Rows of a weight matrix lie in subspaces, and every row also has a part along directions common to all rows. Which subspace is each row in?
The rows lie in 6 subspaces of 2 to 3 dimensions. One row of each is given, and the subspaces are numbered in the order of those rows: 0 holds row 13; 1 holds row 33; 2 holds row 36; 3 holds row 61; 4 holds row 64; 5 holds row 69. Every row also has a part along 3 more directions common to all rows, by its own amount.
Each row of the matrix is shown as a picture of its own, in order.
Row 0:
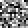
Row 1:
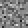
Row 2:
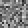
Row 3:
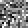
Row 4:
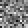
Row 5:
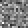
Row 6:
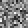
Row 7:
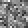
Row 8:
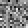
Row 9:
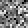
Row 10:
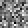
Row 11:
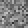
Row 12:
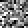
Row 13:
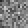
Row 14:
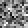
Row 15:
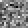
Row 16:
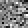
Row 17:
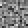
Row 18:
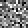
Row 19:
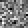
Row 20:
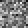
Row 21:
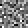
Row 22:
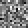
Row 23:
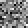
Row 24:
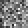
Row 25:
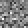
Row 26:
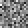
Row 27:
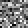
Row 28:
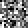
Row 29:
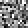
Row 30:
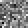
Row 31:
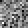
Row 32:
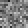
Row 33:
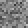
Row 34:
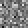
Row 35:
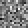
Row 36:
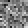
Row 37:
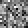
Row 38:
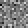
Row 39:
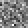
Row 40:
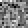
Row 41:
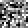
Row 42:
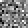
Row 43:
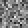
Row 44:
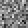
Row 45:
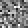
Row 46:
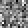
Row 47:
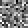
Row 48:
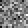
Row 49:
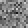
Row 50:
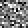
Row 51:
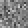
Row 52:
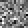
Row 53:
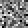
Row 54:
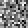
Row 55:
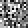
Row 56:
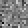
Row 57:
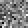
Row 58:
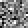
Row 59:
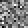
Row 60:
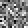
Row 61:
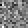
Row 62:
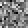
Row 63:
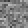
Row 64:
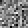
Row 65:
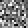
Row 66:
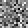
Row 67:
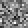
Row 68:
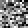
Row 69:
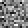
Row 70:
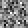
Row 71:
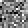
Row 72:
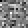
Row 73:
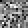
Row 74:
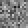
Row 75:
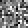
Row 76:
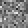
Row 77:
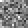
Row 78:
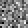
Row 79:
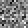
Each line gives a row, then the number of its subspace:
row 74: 0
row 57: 4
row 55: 0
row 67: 3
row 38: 0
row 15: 4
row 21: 4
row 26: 0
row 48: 0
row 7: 2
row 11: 3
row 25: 5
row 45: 0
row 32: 2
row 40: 1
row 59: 0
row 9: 1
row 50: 5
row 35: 2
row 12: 3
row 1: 4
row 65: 5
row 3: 4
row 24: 0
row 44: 5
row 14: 2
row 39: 0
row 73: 4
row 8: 2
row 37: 2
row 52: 3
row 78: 5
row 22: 2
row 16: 1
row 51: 0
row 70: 3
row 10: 2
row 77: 0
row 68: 1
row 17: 4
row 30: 4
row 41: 4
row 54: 5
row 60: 2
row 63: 2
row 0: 0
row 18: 1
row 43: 3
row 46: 5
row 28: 3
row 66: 1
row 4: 2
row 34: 3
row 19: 3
